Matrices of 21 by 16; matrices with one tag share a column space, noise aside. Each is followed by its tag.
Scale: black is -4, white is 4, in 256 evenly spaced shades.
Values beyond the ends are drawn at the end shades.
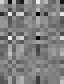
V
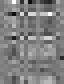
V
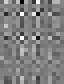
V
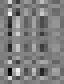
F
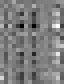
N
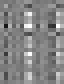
N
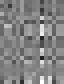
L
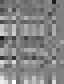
L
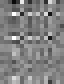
V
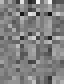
V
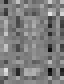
F
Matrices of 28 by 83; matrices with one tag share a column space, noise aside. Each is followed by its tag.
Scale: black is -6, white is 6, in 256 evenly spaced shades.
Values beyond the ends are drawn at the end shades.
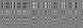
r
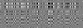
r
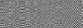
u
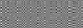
u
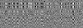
r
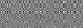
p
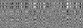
r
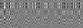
r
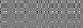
p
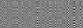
u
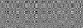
p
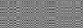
u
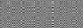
u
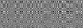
p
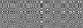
p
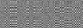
u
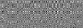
p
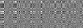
p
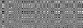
p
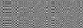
u
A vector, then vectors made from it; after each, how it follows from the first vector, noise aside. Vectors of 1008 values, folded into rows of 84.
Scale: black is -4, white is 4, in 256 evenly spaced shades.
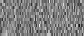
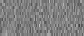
shrunk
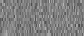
shrunk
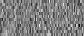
copied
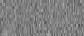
shrunk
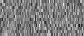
copied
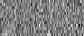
copied
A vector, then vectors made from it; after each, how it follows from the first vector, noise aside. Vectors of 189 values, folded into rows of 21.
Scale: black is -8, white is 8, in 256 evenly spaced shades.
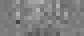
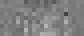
reversed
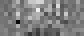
scaled up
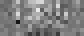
scaled up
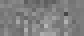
reversed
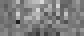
scaled up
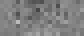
negated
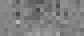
negated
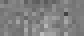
reversed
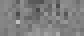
negated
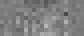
reversed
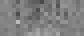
negated
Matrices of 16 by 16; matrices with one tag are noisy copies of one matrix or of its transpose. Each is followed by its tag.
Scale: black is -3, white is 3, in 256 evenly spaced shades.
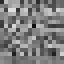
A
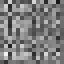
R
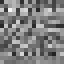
A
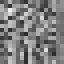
A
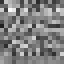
A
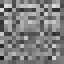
R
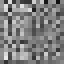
R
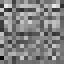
R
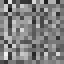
R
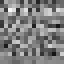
A
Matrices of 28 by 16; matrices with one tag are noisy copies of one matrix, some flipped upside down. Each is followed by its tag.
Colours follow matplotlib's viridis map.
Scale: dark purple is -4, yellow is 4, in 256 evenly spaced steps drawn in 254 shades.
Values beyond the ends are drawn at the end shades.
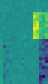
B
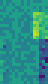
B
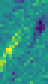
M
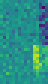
B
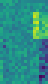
B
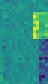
B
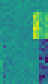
B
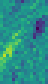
M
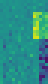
B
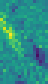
M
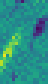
M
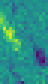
M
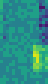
B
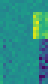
B
